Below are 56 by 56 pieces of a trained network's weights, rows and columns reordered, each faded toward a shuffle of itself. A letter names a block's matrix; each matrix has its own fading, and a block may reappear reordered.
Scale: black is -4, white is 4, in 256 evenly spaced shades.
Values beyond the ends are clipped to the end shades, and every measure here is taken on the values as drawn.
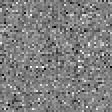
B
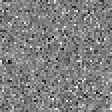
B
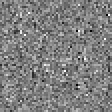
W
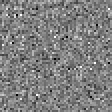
W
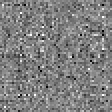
W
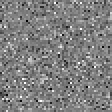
B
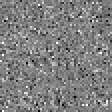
B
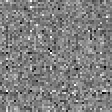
W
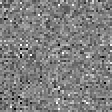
W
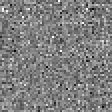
W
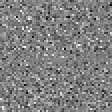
B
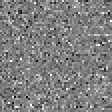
B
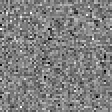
W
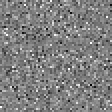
B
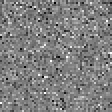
B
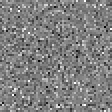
B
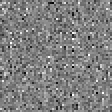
W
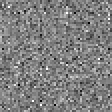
W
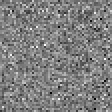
W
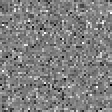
B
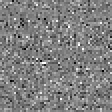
B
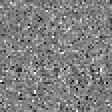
B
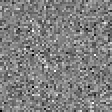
W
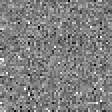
W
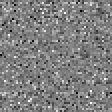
B
